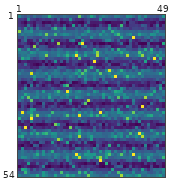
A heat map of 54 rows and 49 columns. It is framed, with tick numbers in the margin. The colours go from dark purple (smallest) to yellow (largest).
No seam splits the table. No single row or column stands out from its neighbours. Horizontal stripes repeat 8 times down the table. Overall the values sit about 30% of the way up the scale. No overall slope runs across the table. The values are skewed, with a long tail toward high values.
